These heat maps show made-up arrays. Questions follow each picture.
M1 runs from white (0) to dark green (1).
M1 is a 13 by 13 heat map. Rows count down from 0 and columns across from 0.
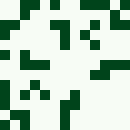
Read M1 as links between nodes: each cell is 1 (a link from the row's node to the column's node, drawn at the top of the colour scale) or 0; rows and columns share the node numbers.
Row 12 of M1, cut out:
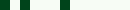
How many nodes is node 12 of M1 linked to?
3
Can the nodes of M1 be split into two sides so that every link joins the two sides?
no
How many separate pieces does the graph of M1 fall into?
1
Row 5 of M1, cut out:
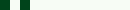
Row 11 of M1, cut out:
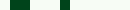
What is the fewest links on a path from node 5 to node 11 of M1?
2
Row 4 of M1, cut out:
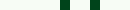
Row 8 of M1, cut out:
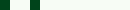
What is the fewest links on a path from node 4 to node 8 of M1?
3
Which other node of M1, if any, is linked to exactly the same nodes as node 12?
none
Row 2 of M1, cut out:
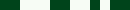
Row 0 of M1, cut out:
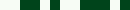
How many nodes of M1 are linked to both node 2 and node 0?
3
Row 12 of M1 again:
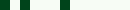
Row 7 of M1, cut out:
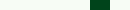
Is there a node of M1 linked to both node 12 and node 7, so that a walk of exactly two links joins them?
no
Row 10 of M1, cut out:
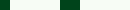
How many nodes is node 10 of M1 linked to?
3
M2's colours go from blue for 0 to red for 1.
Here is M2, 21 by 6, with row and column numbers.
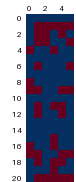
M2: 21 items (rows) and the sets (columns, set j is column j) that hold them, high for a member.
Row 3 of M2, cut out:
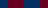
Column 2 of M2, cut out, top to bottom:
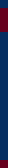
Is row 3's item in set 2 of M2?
yes
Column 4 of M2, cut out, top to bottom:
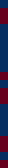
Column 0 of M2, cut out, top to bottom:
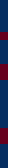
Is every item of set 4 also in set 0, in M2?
no
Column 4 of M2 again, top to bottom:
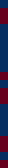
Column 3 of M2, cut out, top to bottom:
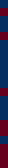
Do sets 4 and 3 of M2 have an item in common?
yes
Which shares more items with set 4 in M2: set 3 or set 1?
set 1
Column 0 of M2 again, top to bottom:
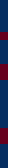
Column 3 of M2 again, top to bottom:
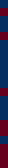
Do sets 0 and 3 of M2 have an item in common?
yes
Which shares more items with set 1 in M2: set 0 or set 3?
set 3
